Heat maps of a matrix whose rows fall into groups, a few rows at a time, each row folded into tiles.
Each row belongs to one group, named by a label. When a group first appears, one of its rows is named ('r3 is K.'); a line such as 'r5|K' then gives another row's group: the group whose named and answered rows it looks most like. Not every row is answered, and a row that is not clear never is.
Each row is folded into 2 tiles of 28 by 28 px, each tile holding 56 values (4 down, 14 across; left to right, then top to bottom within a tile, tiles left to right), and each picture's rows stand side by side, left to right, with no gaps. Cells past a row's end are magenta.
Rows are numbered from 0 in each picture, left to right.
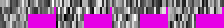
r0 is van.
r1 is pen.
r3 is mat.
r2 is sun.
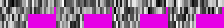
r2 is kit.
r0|van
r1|mat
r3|pen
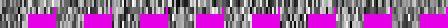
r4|van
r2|kit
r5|mat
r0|pen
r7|kit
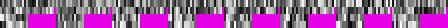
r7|sun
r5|kit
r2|van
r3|sun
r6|kit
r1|pen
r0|sun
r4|kit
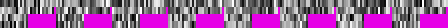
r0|mat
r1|pen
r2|mat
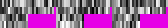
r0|kit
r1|sun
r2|mat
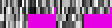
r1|kit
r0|sun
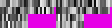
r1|sun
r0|pen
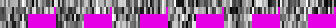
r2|sun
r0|kit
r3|mat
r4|van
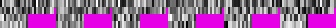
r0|sun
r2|van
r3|mat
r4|mat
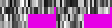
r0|van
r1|van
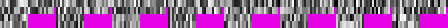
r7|sun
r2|van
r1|pen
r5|mat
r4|mat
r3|pen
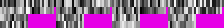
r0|mat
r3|van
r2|sun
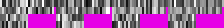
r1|sun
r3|mat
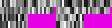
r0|pen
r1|mat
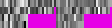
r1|pen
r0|van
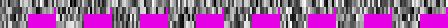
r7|kit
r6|van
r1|sun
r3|kit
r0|kit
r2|pen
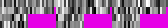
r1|kit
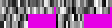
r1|kit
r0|mat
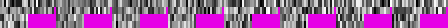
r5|van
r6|kit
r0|van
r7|pen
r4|mat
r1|pen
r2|sun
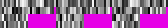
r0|kit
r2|van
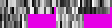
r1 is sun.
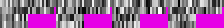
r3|van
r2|pen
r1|sun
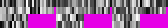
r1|mat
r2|van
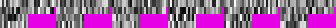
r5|kit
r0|pen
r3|kit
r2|sun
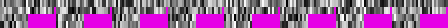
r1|kit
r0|mat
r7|mat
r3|pen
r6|van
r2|van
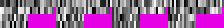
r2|pen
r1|kit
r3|van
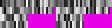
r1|mat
